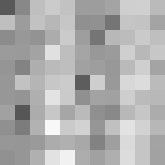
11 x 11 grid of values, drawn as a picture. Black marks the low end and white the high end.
The centre is the roughest part. On average the colour sits 70% of the way up the scale. Stripes running up and down repeat 2 times from left to right. No single row or column stands out from its neighbours.
